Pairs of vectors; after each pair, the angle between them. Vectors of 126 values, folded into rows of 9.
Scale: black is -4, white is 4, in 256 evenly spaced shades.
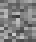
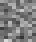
partly opposed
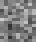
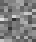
partly aligned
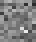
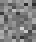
nearly parallel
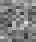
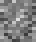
partly aligned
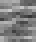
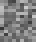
orthogonal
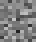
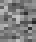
partly opposed
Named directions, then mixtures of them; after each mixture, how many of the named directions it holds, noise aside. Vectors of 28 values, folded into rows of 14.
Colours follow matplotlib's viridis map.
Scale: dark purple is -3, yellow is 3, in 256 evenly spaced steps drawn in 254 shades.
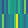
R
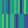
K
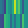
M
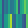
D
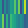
two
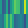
three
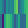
three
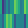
three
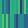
one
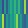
two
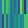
two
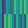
two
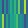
two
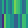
two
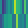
three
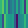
one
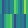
three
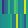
three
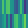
two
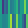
two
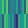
one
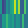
three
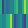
two
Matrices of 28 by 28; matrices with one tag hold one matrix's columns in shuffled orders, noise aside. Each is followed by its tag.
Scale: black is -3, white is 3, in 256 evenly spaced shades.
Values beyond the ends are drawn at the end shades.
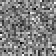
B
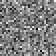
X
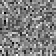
B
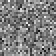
X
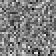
B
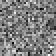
B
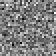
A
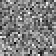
B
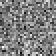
B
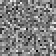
X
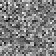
A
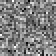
B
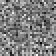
B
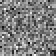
B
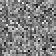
X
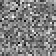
A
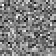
A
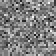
A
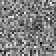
B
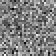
B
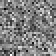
B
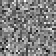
X
